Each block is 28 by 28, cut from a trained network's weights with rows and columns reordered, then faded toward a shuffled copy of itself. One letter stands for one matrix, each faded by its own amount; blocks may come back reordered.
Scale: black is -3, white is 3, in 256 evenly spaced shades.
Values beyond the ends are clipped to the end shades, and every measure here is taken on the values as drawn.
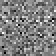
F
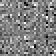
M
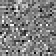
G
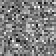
F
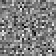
G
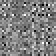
M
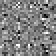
M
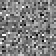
G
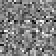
F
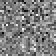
F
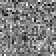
G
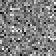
G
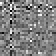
M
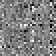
M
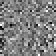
M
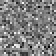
F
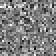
F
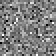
G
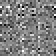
M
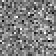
G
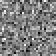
F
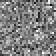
G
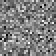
F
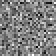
F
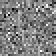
G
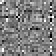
M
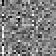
M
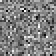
F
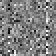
M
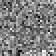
F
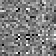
M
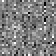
M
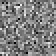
G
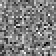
G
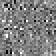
M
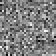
F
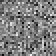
G
